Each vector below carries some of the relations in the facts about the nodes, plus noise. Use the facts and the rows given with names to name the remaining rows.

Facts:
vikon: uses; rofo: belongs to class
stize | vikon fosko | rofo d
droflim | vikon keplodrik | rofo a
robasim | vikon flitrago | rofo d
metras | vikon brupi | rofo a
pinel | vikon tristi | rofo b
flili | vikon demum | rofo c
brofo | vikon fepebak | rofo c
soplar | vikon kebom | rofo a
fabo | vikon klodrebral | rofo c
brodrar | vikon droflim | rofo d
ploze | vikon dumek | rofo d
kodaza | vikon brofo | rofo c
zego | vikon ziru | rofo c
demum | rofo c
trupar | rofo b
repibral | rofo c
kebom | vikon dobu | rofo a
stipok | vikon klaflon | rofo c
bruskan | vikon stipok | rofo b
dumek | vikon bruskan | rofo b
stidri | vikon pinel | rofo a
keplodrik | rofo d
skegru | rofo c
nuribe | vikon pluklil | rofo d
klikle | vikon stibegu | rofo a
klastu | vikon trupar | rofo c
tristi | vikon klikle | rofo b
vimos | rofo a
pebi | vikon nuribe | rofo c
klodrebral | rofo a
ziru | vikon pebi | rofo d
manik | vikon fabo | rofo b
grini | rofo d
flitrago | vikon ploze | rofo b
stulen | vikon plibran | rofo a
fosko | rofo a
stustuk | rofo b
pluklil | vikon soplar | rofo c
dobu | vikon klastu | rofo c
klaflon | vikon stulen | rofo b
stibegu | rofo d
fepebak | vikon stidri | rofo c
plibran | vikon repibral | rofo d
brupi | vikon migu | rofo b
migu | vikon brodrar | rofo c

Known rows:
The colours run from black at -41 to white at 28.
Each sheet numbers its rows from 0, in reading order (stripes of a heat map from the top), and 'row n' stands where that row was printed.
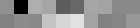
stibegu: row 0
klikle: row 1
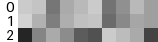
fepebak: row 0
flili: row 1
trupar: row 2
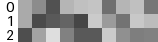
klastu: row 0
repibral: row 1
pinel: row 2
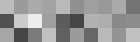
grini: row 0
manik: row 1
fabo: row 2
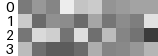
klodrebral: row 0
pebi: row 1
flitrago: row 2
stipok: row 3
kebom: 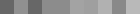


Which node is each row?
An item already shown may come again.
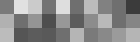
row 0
flitrago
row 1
ploze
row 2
stipok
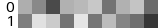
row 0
klastu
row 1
flitrago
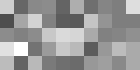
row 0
pebi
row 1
pinel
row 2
klikle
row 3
kodaza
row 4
nuribe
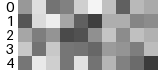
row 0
stulen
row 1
manik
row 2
plibran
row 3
ziru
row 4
flitrago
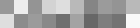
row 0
metras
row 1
zego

